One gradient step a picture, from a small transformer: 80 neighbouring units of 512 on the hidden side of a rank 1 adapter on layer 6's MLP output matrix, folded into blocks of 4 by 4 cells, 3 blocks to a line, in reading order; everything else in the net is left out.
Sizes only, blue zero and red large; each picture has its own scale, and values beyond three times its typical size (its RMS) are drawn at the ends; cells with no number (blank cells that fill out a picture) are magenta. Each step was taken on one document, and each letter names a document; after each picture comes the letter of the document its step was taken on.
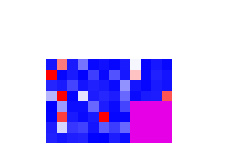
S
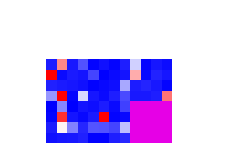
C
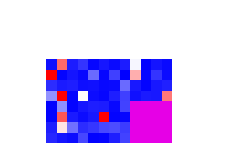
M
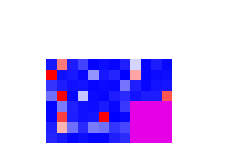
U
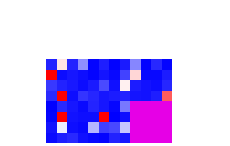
C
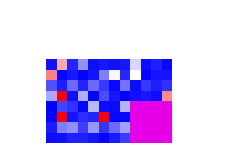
U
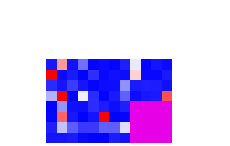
C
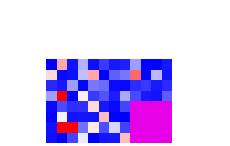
M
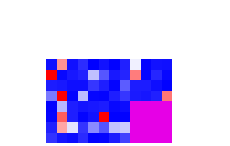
M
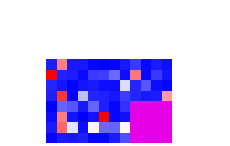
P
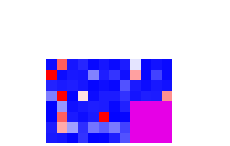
M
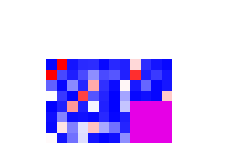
U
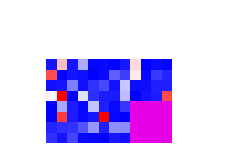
S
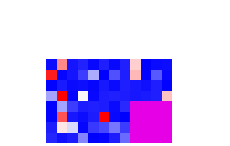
M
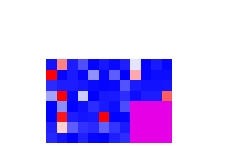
U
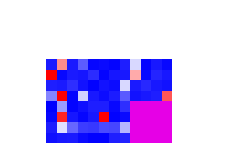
C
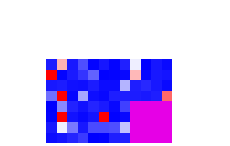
C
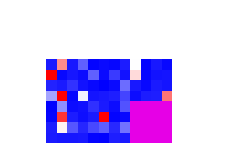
S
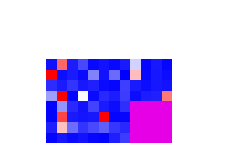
U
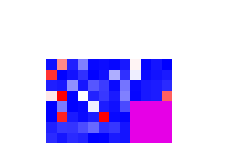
S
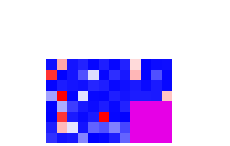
M
